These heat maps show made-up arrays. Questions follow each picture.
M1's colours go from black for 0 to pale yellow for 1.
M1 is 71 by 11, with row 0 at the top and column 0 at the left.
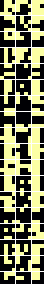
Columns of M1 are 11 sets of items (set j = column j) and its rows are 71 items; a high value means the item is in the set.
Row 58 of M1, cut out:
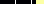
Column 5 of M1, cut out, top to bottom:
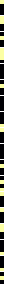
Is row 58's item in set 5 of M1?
no
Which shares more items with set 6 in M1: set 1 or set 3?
set 1
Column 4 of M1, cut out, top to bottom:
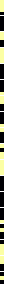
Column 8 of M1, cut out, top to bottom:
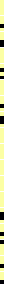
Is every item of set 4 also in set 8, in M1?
yes
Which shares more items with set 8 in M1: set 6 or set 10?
set 10
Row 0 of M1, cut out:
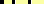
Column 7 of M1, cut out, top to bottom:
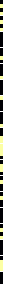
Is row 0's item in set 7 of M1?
no
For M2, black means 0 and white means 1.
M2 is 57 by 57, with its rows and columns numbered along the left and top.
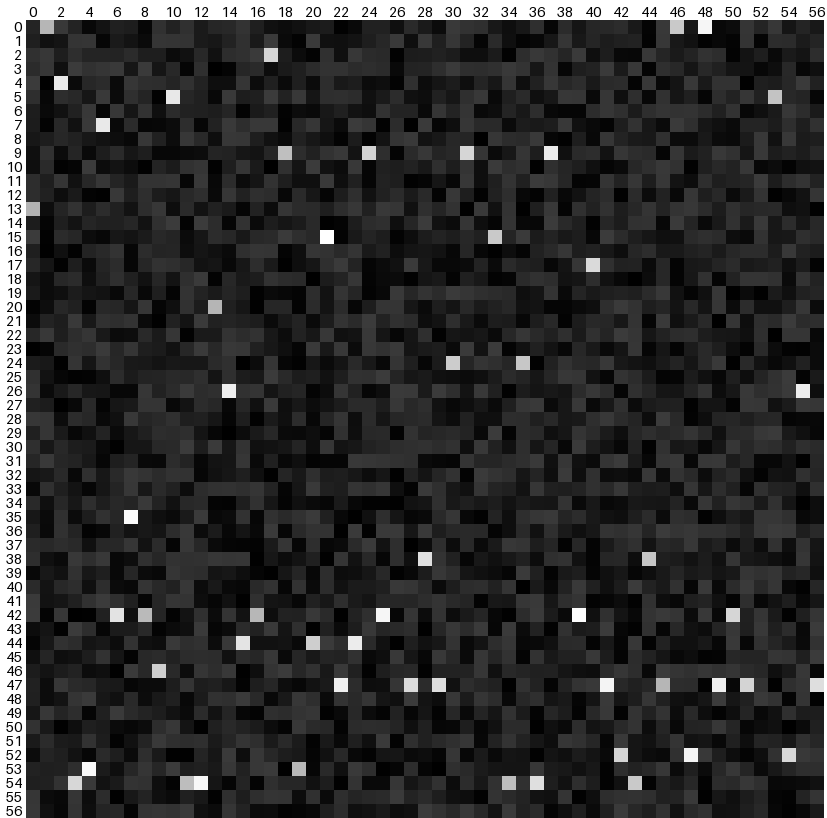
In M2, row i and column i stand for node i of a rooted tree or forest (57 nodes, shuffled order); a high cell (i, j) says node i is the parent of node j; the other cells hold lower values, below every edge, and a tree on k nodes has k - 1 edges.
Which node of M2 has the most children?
47
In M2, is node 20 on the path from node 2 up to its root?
yes
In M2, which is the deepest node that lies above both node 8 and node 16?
42
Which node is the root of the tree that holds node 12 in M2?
52
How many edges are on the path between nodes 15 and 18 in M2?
7
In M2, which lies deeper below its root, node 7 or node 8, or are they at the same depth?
node 7
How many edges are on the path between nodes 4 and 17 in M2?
2
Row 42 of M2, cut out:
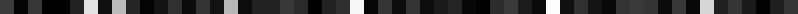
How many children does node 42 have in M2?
6
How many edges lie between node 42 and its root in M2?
1
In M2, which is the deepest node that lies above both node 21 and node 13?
44
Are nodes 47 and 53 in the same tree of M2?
no
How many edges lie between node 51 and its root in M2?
2
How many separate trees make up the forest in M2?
4
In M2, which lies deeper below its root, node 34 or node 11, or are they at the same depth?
the same depth
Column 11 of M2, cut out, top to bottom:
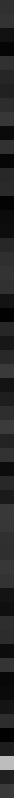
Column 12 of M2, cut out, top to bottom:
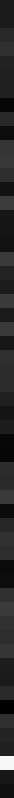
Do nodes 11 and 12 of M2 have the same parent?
yes
